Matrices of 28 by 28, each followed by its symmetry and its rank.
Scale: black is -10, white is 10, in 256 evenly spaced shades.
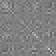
symmetric, rank five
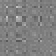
symmetric, rank three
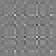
symmetric, rank two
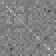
symmetric, rank five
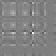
symmetric, rank two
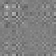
symmetric, rank three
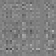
neither, rank three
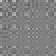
symmetric, rank two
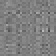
neither, rank three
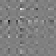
antisymmetric, rank two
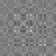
symmetric, rank three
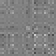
symmetric, rank three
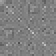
symmetric, rank five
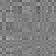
antisymmetric, rank two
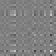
symmetric, rank two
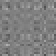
antisymmetric, rank two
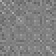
symmetric, rank five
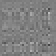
neither, rank three
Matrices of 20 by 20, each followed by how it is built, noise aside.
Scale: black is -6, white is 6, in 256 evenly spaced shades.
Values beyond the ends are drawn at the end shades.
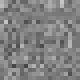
low rank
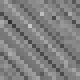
Toeplitz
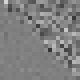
upper triangular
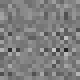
low rank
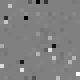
sparse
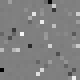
sparse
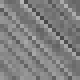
Toeplitz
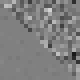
upper triangular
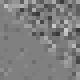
upper triangular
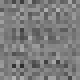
low rank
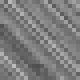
Toeplitz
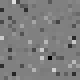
sparse
